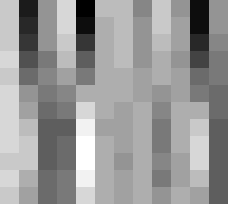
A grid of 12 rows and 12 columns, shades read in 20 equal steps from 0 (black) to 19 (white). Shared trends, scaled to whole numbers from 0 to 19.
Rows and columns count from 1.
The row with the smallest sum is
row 1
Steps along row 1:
down up up down up same down up down down up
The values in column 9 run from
9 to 15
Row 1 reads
15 2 11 16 0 14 14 10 15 11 1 11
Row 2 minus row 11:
-1 -10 3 7 -17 0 2 -2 6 0 -13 4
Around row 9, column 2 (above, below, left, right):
14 15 16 7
